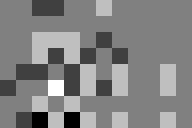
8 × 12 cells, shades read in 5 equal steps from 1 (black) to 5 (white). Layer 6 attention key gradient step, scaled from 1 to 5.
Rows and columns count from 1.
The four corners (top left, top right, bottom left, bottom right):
3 3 3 3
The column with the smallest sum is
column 2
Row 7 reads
3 3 4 3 4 3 3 3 3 3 3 3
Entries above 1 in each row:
12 12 12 12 12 12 12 10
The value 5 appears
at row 6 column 4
